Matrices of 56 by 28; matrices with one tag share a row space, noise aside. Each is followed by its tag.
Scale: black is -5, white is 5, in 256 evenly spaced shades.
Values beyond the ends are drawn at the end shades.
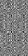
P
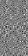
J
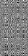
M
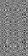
J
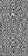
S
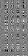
M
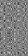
P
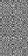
S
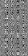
M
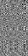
J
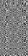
J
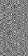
P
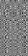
J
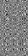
J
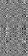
J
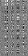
M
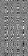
M
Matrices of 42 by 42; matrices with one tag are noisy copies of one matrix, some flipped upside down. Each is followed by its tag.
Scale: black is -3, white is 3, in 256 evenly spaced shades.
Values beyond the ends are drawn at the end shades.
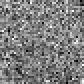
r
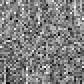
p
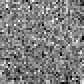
r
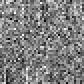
p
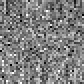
p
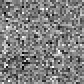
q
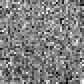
r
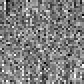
p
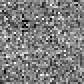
q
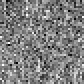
p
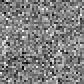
q
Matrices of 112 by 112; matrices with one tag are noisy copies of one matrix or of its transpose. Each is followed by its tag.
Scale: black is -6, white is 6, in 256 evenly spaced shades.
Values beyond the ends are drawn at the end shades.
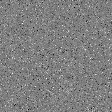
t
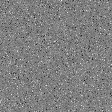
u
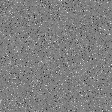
u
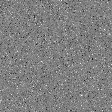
u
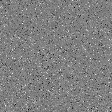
t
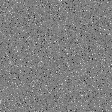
u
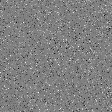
t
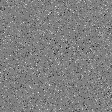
t
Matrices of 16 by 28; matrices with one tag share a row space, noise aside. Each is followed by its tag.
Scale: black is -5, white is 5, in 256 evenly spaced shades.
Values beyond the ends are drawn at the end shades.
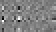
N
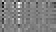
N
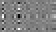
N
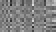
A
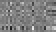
A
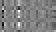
N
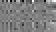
A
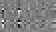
N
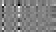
N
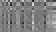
A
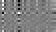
N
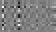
N
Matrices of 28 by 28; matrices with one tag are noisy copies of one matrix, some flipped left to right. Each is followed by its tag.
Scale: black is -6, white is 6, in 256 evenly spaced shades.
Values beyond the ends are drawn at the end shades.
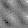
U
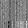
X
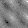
U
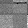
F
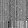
X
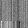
X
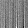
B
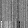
X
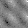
U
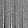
B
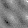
U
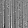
B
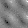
U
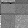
F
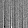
B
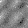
U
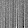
B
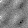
U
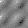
U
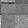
F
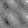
U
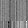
X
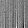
B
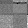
F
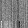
X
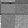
F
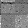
F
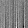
B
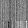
X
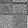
F
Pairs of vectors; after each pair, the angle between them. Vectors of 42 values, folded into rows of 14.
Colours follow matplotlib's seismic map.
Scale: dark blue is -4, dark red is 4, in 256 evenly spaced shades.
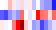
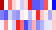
partly aligned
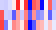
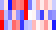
partly aligned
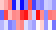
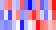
orthogonal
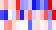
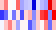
nearly parallel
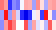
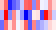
nearly parallel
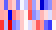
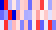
partly opposed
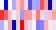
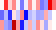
nearly opposite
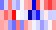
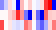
partly aligned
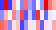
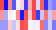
nearly opposite
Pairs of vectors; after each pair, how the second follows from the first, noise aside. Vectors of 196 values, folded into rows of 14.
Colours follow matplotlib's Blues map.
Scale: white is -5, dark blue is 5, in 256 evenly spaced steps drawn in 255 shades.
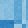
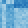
reversed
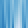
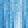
copied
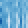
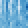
reversed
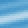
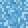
shuffled
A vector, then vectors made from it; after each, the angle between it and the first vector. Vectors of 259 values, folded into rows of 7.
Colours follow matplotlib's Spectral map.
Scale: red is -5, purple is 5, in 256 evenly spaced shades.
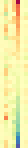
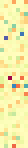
orthogonal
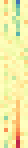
nearly opposite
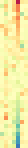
nearly parallel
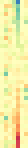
nearly opposite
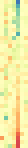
nearly opposite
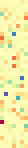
orthogonal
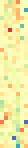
partly aligned
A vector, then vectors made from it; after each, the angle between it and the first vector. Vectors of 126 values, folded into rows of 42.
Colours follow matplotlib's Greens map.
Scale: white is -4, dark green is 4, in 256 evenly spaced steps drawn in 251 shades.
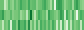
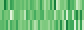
partly opposed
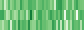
nearly parallel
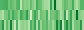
nearly opposite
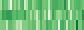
orthogonal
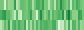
partly aligned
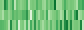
nearly opposite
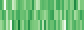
partly aligned
